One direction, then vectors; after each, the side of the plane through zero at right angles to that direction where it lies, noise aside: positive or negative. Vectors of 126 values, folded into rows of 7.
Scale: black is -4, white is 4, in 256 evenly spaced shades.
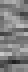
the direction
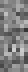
positive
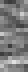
negative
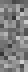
negative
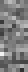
positive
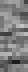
positive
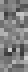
negative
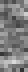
negative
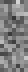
negative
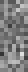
negative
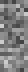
negative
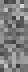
negative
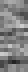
positive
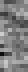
negative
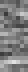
negative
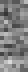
negative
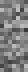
positive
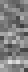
negative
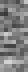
negative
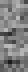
positive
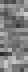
negative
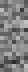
positive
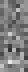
negative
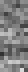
negative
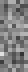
positive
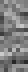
positive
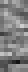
positive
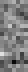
positive
